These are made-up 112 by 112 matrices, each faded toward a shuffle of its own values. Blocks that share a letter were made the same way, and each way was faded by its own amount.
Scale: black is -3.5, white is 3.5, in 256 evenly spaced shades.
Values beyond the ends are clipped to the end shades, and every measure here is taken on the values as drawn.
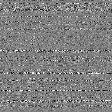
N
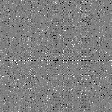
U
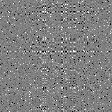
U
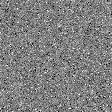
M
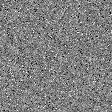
M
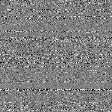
N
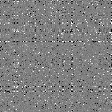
U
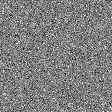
M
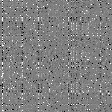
U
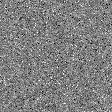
M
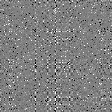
U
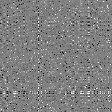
U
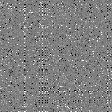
U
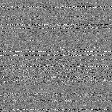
N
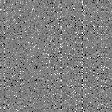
U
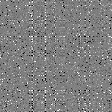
U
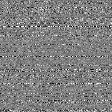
N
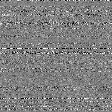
N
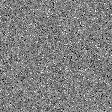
M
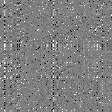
U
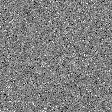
M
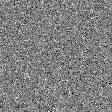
M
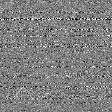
N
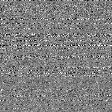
N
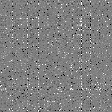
U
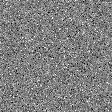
M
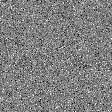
M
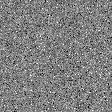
M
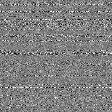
N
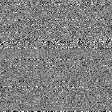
N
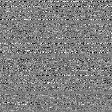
N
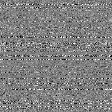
N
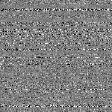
N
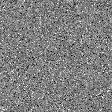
M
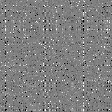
U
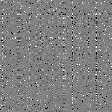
U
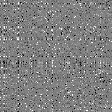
U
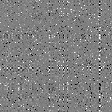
U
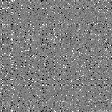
U
